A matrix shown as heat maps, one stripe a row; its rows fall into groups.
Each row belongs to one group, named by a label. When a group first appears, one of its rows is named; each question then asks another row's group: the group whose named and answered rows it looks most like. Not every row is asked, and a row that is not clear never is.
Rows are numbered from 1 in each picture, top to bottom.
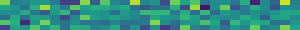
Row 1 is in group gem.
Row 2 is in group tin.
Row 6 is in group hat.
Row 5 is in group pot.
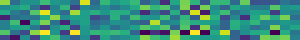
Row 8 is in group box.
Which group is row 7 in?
tin
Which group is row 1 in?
gem
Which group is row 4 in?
box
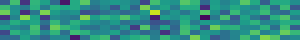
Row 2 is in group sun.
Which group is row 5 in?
hat
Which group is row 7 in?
hat
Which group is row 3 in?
pot
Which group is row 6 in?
sun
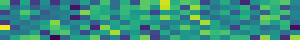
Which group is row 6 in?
gem
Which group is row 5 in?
box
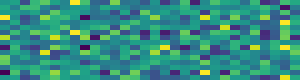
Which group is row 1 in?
hat
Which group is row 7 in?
hat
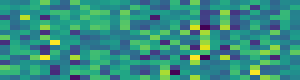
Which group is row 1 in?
tin
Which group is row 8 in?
pot
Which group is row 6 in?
tin
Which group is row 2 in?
gem
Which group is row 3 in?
tin
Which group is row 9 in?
box
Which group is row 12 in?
tin
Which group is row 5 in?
tin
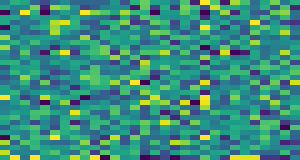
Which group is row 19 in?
sun
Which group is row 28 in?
box
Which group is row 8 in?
gem
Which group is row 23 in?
hat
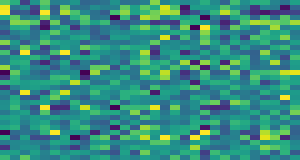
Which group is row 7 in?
box
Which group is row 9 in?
pot
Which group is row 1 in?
pot
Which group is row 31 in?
sun
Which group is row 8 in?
box
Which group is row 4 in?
sun
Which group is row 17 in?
hat
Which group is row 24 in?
sun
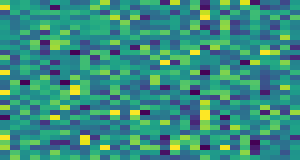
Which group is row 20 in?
tin
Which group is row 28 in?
gem
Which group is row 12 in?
gem
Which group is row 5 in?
tin
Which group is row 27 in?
pot
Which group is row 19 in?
hat
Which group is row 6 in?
tin
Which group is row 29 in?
gem
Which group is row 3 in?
box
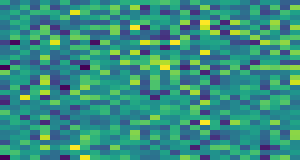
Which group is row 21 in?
box
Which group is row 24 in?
pot
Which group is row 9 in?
box
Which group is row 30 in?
hat
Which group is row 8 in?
hat
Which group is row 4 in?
tin
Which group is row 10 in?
hat
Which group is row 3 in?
hat
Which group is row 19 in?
tin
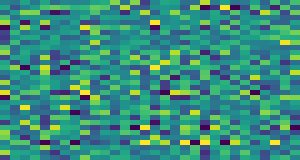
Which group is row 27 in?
gem
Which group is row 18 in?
hat
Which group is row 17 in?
gem
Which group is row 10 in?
gem
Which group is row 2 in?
tin
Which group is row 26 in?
sun
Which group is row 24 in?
sun
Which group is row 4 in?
gem
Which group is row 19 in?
gem
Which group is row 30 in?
tin
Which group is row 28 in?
pot
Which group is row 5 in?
pot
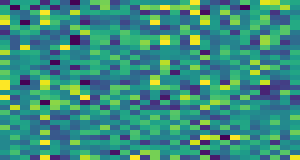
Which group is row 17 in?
pot
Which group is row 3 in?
tin
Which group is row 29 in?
tin
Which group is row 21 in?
sun
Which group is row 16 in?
pot
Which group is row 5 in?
pot
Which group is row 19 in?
hat
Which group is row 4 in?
pot
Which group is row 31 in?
sun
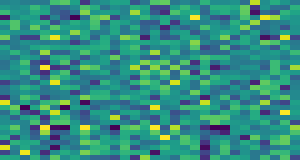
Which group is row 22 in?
pot
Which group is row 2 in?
gem
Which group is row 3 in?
gem
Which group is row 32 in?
sun
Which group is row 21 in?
pot
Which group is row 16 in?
sun
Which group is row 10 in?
tin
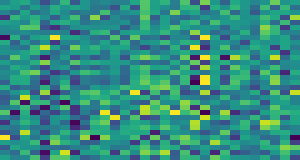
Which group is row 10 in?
tin
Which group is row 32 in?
sun
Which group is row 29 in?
sun
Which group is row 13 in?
tin
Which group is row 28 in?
gem
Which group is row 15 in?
gem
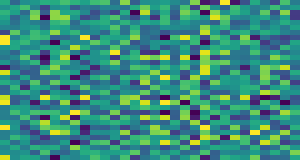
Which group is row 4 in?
sun
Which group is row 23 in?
hat
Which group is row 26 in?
pot
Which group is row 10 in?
hat
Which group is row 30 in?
hat
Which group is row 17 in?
sun
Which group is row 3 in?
sun
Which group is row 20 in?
gem
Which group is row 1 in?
tin
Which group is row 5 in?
tin
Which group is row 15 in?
pot
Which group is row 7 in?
box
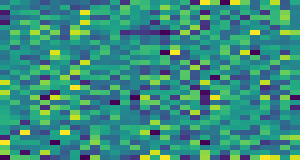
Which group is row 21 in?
sun
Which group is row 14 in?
tin
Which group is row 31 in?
pot
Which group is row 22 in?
sun
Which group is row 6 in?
tin
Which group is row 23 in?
tin
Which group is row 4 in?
box
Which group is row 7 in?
hat
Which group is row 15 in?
hat
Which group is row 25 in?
pot
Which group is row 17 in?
pot
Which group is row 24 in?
hat
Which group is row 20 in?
sun
